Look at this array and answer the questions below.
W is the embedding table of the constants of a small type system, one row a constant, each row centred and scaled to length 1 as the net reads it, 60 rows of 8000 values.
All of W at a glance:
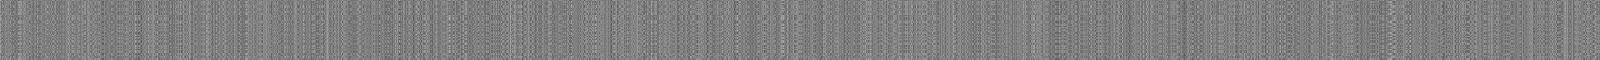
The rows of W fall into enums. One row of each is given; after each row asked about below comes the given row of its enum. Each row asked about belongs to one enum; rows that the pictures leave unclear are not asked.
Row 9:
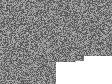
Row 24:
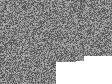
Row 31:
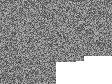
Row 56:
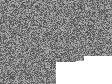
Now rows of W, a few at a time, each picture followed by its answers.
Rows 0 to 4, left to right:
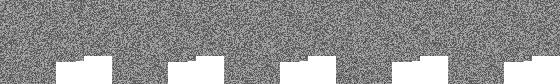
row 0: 24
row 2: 9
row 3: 31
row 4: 9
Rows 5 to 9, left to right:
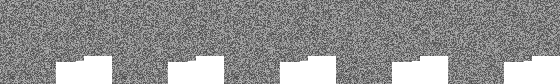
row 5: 56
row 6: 56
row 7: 56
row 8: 31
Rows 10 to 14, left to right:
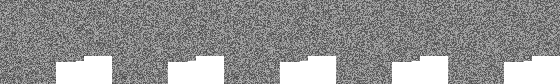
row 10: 31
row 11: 56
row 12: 56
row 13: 9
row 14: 9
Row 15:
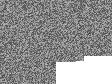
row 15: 24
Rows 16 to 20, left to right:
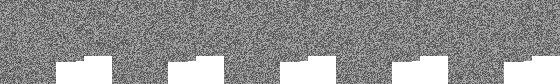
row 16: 31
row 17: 24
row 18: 24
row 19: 24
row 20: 56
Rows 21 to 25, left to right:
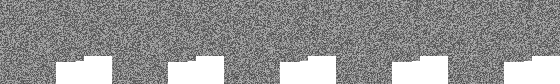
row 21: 9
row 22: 9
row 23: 56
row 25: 24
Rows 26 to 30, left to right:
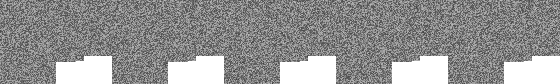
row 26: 9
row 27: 24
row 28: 31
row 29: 56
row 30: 24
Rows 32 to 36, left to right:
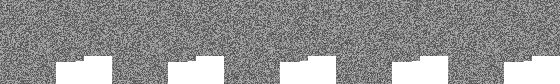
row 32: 9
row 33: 9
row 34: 56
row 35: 24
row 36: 9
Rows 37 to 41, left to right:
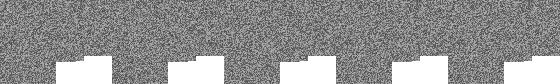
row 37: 24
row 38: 31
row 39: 9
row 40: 24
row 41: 24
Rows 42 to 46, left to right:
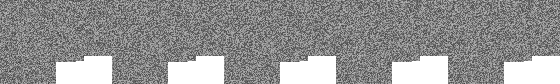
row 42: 31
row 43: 9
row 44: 9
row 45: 24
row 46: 24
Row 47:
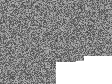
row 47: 56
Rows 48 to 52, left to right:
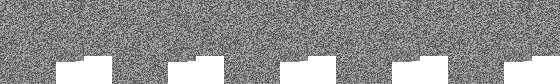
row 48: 24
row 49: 9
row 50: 24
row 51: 24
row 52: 24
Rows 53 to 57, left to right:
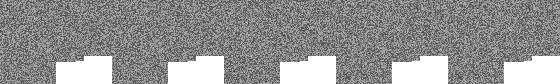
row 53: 9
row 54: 9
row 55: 31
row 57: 56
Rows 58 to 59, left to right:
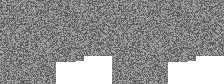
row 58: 9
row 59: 9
